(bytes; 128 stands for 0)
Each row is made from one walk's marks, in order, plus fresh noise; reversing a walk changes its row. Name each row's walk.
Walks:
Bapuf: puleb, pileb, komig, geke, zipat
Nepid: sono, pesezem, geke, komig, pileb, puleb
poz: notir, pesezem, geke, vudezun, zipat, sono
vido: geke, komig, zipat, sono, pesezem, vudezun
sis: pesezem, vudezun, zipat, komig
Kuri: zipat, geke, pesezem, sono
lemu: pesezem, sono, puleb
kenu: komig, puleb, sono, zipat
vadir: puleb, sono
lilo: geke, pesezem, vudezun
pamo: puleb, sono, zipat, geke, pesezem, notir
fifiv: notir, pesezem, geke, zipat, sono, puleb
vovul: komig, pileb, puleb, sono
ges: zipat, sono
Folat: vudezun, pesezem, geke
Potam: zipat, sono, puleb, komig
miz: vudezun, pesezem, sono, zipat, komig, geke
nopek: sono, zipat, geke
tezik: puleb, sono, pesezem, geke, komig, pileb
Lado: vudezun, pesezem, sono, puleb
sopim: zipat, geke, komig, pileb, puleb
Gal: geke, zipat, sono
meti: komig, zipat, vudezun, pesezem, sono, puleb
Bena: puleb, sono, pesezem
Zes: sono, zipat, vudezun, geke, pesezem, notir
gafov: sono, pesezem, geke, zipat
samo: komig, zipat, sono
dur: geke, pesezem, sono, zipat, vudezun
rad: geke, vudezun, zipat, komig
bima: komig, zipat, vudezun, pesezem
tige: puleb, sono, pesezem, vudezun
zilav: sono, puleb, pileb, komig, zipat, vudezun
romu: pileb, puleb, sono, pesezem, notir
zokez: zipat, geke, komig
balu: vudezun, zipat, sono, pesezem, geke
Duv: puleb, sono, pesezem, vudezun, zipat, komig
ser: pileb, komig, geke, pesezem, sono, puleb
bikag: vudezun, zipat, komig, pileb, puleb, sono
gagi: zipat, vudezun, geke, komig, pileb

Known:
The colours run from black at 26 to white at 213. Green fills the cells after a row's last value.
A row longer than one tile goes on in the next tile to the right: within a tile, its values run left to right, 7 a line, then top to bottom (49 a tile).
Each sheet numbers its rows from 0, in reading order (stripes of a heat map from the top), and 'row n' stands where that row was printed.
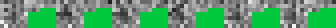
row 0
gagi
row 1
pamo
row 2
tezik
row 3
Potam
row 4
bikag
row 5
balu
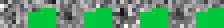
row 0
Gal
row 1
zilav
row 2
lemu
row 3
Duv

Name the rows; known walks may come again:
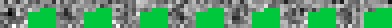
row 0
lemu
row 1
Duv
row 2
gagi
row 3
Potam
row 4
ser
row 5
lilo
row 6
Kuri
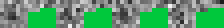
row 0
zilav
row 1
Lado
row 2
tezik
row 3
Gal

